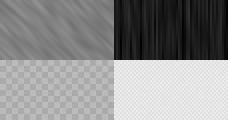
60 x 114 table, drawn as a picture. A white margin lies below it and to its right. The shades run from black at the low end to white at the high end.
The table splits into 2 rows of 2 panels. Panel 1,1: middling, slanting down to the right, faint in contrast. Panel 1,2: very low, streaked downward, faint in contrast. Panel 2,1: high, checkered, faint in contrast. Panel 2,2: very high, checkered, faint in contrast.
